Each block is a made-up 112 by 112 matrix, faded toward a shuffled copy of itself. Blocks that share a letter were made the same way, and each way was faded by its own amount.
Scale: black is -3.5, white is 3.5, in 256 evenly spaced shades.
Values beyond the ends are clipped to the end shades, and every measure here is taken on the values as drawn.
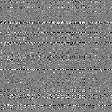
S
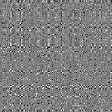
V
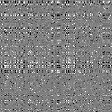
V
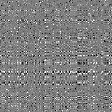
V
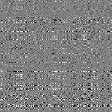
S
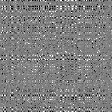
V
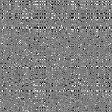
V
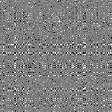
V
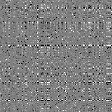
V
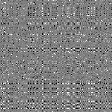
V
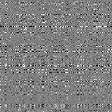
S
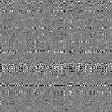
S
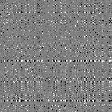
V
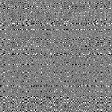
S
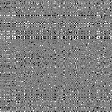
V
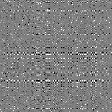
V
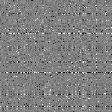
V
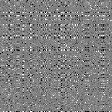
V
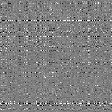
S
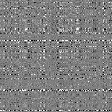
S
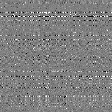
S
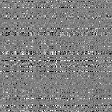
S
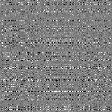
S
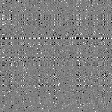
V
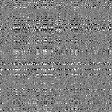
S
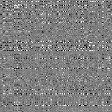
S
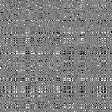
V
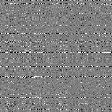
S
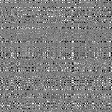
S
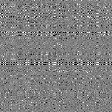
S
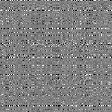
S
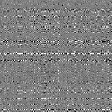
S
